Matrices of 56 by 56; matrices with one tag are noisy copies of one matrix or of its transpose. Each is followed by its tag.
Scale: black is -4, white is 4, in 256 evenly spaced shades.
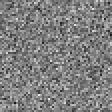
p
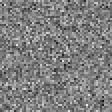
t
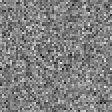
t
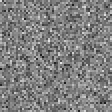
t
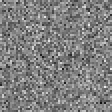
t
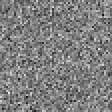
p
